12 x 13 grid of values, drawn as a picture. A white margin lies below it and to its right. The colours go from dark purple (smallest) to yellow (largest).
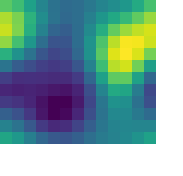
No regular stripes run through it. There are no lone odd cells. The halves do not mirror each other. No single row or column stands out from its neighbours. The middle right is the roughest part. The ninth with the lowest average is the bottom middle.
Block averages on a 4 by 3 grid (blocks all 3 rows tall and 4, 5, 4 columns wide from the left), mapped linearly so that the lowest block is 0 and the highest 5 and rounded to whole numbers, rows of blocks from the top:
424
225
002
112
